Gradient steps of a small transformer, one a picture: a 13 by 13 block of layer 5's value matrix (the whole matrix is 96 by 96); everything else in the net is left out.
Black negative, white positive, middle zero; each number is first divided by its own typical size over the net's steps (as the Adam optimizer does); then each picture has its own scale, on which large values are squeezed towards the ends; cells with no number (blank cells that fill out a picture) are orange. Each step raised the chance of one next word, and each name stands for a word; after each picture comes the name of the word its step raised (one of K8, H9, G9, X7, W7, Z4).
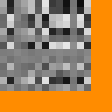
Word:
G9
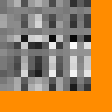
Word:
G9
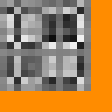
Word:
G9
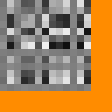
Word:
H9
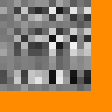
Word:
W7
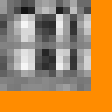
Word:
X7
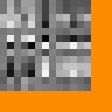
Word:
G9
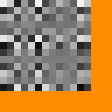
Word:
W7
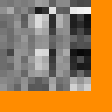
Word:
X7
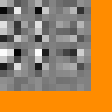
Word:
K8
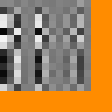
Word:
H9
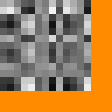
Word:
K8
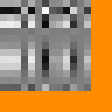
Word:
X7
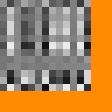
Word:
W7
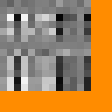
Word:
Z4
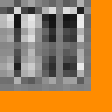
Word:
X7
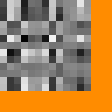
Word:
K8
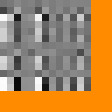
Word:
Z4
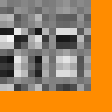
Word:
H9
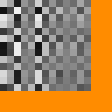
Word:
W7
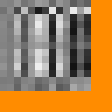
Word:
X7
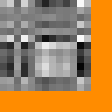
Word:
G9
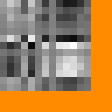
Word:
G9
